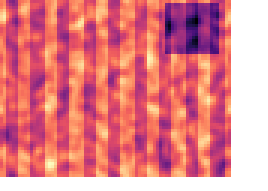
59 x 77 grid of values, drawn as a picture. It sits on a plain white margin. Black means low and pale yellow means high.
The top right is the ninth with the lowest average. In the top right lies a patch that is lower than the rest. Upright stripes repeat 9 times across the table.
